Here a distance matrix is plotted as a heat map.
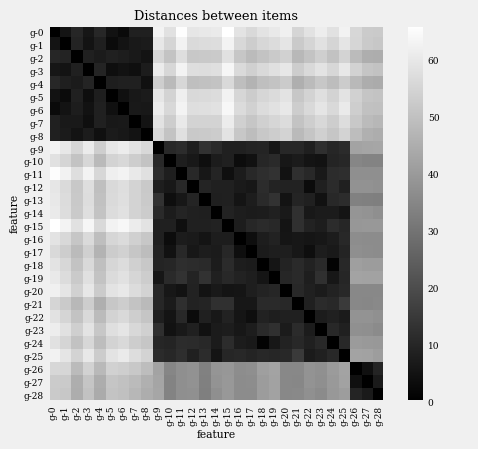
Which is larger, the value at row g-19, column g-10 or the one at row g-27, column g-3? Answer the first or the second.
the second
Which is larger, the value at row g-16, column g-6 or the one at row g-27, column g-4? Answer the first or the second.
the first
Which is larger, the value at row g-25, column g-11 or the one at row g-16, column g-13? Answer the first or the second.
the first
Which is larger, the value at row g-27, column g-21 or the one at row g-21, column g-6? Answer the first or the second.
the second
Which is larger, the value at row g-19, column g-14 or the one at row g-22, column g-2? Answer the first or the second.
the second
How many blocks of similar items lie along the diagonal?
3
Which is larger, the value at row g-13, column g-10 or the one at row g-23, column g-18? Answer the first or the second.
the second
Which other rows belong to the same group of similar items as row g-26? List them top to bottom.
g-27, g-28
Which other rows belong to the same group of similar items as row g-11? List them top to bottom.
g-9, g-10, g-12, g-13, g-14, g-15, g-16, g-17, g-18, g-19, g-20, g-21, g-22, g-23, g-24, g-25
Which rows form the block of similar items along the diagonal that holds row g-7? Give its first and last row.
g-0 to g-8
